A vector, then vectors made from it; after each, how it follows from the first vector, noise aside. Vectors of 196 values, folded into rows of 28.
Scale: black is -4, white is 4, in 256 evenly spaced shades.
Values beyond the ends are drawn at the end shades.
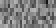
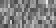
negated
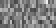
negated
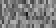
wrapped around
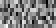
scaled up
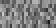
wrapped around
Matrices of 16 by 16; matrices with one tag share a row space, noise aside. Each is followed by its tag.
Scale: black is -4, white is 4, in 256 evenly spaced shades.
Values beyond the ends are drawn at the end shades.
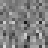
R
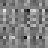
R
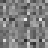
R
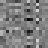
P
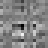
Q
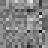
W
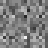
R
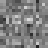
P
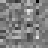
P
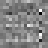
W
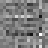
W
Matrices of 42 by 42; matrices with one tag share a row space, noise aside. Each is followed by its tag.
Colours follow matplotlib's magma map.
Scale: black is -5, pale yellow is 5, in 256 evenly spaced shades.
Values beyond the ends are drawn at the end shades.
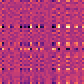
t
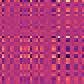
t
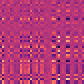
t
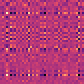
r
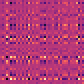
r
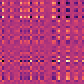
t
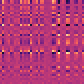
t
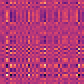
r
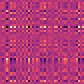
r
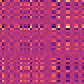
t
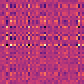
r
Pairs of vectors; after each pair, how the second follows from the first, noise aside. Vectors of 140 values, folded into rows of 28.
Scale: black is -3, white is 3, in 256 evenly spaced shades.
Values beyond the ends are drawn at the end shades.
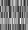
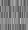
shrunk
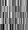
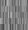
shrunk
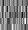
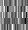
sign-scrambled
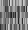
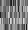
wrapped around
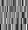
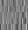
shrunk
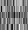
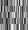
sign-scrambled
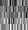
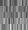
shrunk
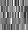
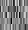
negated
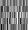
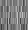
shrunk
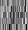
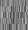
shrunk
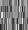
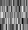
sign-scrambled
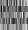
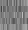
shrunk
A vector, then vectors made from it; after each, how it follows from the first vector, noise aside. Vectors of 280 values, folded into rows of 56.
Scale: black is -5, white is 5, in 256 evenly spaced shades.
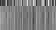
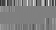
partly zeroed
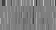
partly zeroed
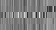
wrapped around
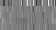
partly zeroed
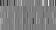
partly zeroed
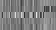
wrapped around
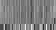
wrapped around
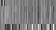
wrapped around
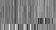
wrapped around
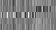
wrapped around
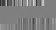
partly zeroed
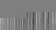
partly zeroed
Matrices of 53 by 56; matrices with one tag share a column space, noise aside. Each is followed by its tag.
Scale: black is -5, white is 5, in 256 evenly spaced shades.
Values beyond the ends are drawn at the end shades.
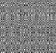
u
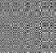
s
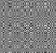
s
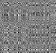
u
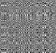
u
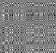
u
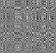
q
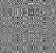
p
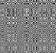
p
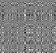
u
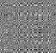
u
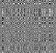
p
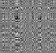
q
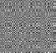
s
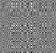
s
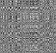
q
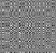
s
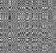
q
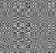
s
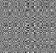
s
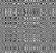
p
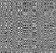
s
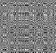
u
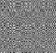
s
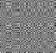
s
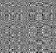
u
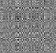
q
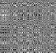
u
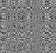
q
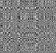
q
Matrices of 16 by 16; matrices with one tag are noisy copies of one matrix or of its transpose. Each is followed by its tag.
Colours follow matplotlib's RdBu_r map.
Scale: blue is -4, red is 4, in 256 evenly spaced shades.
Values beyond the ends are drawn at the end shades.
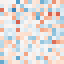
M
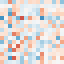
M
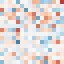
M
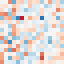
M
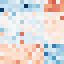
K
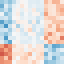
K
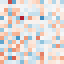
M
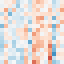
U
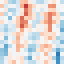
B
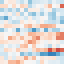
U
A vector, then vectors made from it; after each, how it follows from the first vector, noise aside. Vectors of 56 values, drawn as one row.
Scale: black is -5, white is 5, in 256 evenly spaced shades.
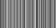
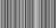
sign-scrambled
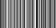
scaled up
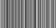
negated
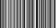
scaled up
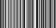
scaled up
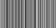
negated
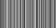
copied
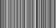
copied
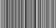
negated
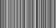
copied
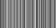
copied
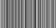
negated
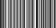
scaled up
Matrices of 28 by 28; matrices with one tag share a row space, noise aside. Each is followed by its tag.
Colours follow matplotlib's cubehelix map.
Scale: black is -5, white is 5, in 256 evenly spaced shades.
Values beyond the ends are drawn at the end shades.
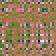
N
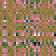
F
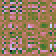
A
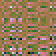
A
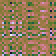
A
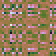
A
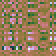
A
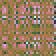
F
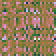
F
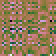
A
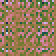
N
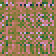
N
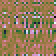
F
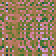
N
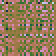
N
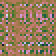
N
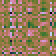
A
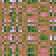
A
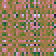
F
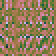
N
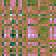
A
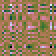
A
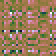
A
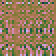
N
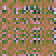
F
